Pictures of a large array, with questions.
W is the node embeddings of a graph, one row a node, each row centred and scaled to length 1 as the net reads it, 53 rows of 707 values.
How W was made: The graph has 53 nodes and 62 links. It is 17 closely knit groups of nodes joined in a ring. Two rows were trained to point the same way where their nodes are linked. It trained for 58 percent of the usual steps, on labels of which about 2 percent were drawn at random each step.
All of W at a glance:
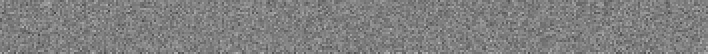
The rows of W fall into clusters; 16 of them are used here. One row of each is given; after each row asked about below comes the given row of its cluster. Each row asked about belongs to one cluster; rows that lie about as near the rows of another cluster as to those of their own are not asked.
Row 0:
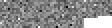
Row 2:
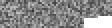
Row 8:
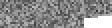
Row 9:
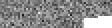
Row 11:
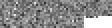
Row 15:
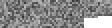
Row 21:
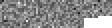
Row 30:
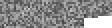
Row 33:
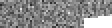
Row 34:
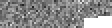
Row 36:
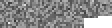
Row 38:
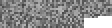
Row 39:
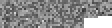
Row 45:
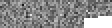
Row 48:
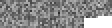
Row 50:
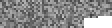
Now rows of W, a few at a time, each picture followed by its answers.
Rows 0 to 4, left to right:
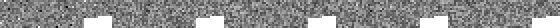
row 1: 9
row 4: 11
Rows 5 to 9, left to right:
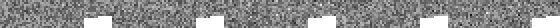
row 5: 15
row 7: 50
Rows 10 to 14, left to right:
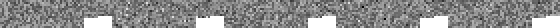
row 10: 15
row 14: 8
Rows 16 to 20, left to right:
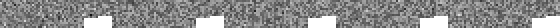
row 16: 50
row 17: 30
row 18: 48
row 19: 36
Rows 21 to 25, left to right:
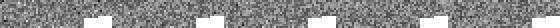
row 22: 8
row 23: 39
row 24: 36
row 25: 39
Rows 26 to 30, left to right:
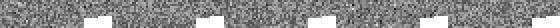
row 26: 21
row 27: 38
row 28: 50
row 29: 34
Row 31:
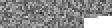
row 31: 2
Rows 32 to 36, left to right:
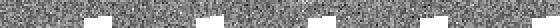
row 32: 11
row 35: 45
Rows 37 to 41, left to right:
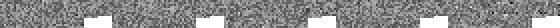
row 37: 30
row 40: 38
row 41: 33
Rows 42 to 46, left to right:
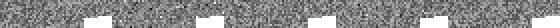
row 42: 34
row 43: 0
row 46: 0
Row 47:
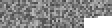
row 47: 48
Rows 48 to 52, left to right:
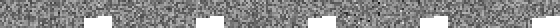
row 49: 11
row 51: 2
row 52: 33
